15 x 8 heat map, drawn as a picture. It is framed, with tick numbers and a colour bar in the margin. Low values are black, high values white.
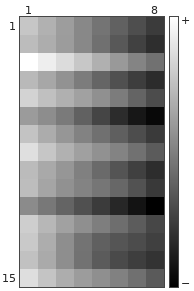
Values rise toward the left. The ninth with the highest average is the top left. The grain runs across in streaks.
